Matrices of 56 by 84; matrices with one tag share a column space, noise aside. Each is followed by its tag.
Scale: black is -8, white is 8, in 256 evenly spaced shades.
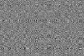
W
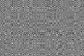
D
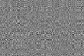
D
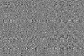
W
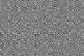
D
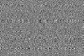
W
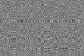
W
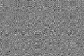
D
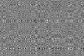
W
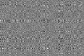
W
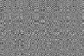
D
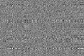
W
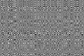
D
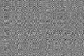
D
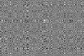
W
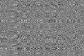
W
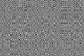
D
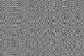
D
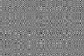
D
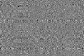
W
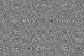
W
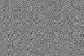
D
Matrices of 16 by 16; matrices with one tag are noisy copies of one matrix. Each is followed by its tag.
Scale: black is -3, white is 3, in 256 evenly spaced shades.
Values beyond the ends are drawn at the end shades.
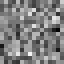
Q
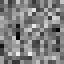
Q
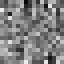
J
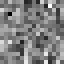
J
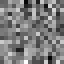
J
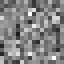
Q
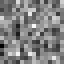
Q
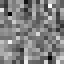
J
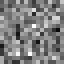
Q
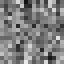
J
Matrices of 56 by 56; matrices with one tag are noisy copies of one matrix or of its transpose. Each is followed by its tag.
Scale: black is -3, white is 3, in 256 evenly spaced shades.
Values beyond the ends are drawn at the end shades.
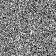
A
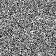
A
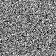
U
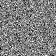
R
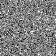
A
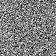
U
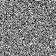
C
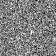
A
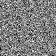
R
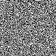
C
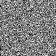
R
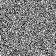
C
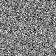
R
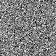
U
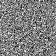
U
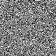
C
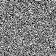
C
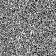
A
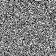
C
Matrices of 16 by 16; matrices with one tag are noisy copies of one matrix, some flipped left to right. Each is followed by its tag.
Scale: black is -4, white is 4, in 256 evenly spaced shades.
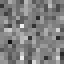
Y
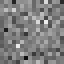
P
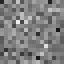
P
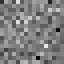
P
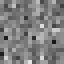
Y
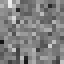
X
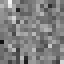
X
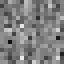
Y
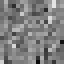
X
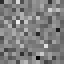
P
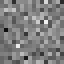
P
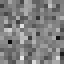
Y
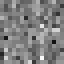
Y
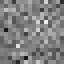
P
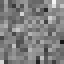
X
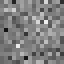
P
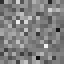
P
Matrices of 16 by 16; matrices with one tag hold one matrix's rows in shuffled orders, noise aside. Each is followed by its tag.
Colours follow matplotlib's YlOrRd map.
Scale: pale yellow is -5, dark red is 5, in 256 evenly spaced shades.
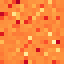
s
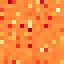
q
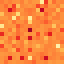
q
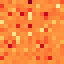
q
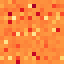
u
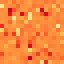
q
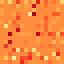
u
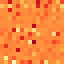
u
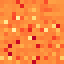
u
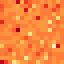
s
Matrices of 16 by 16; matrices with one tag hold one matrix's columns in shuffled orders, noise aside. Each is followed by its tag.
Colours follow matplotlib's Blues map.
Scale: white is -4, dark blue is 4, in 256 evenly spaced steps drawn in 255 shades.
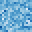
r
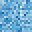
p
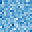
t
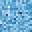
p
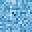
p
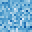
r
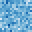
t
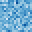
t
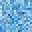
p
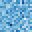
t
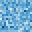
r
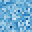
r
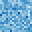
p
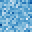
t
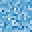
r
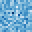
p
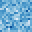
r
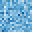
p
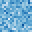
t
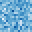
r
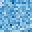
t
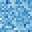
t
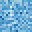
p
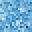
r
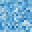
r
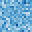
t
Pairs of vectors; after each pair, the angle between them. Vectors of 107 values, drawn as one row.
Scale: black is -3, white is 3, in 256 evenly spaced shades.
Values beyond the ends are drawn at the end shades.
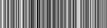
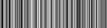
nearly opposite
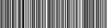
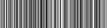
partly opposed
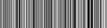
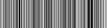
nearly parallel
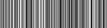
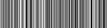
nearly parallel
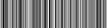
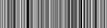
partly opposed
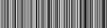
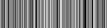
partly aligned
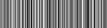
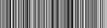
orthogonal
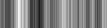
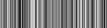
partly opposed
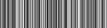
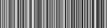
orthogonal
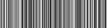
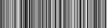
partly aligned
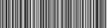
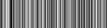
partly opposed
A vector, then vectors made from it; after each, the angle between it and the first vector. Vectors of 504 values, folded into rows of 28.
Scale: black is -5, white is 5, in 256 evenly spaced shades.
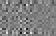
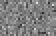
partly opposed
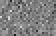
partly aligned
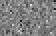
partly opposed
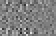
nearly parallel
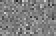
partly aligned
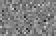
partly aligned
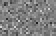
partly opposed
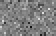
orthogonal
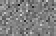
partly aligned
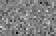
partly opposed
